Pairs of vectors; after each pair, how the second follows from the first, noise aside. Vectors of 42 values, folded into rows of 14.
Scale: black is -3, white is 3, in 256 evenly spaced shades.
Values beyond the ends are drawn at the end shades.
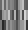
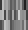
reversed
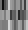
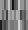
wrapped around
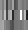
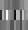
reversed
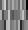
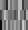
reversed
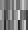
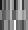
wrapped around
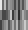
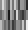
reversed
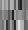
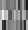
wrapped around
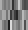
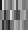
wrapped around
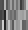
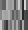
reversed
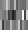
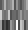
wrapped around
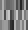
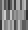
wrapped around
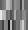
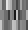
wrapped around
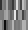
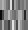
wrapped around
